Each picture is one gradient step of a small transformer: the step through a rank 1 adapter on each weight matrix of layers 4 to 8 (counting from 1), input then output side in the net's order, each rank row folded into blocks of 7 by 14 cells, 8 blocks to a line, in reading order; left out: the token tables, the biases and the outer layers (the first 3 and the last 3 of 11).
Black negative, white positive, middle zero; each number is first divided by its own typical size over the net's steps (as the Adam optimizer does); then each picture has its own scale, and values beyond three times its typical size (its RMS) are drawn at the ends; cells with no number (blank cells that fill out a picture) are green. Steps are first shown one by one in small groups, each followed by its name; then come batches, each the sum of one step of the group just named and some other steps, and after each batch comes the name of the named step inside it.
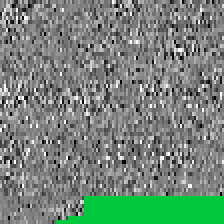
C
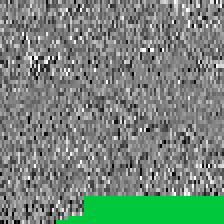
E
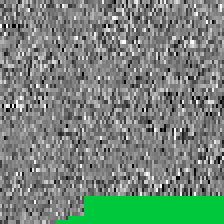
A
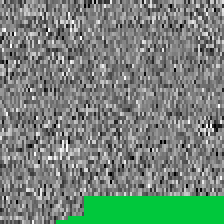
E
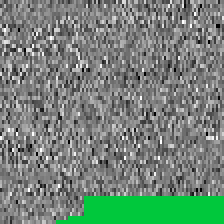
A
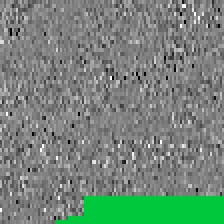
C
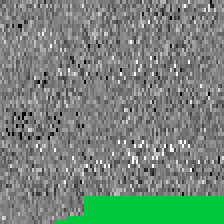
A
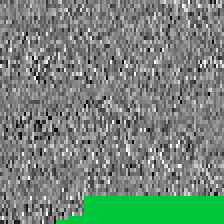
E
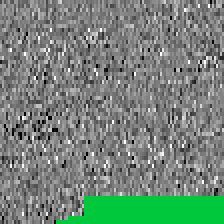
E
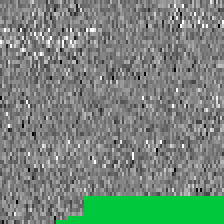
E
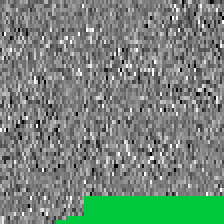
C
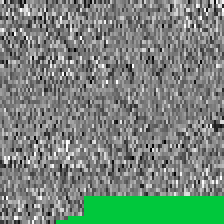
E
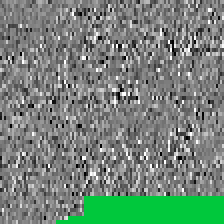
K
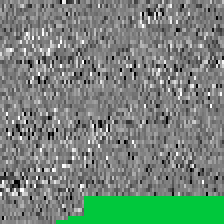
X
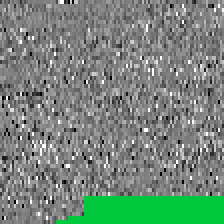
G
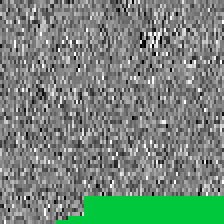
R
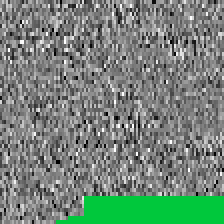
K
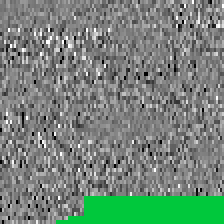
K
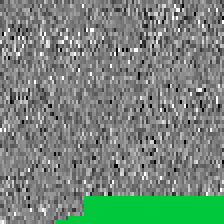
R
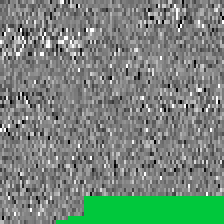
G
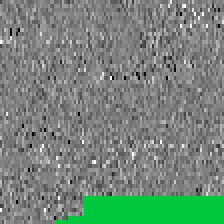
R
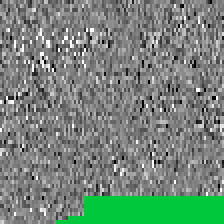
R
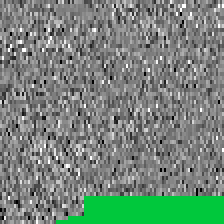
G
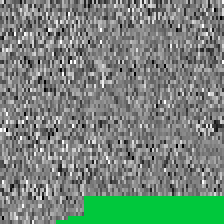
X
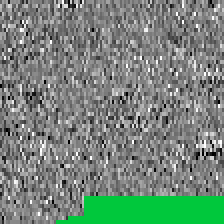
G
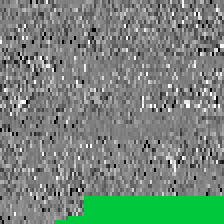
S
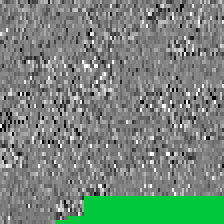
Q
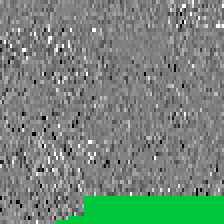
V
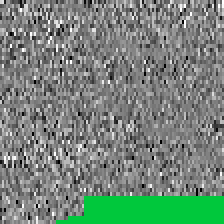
V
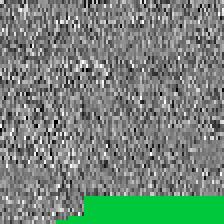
Q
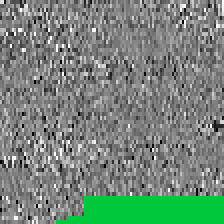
V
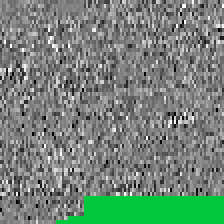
V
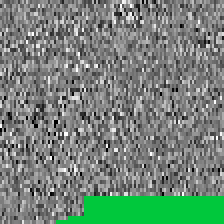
Q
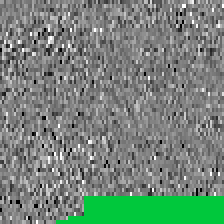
V
